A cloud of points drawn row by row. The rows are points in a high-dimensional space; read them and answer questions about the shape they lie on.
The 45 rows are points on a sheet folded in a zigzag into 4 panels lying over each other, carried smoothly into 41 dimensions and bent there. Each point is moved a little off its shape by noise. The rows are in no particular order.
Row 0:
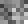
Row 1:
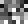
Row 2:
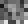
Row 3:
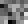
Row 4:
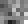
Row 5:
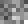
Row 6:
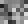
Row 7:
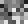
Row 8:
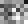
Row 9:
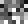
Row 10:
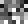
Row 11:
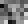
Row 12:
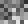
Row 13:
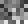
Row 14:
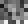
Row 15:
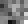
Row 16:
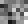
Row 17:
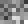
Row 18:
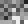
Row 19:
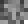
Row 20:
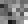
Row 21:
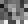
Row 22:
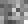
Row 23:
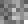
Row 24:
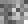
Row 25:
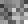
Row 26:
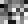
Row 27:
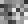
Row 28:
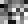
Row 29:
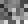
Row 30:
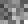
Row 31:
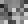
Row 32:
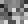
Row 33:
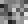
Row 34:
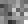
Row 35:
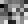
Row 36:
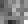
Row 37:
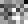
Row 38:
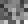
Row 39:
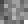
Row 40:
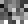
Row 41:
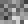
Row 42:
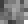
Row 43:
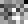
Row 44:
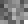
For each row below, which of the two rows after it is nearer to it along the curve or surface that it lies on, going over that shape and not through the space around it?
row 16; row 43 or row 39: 43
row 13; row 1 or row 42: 1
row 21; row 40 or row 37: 40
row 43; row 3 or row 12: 12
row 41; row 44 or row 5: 5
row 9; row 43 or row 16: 16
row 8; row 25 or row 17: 17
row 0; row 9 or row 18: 18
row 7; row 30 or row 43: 30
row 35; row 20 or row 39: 20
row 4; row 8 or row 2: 8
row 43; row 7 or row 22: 22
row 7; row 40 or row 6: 6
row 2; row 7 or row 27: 7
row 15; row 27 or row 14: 27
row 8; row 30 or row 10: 30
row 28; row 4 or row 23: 4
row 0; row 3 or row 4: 4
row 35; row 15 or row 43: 15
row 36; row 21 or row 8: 8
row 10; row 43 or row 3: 3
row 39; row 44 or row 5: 5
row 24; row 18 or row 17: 17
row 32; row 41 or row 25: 25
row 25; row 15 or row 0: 0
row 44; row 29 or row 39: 29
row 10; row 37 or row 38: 38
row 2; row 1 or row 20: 1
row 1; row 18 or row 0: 0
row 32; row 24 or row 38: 38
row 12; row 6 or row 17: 17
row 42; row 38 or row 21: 38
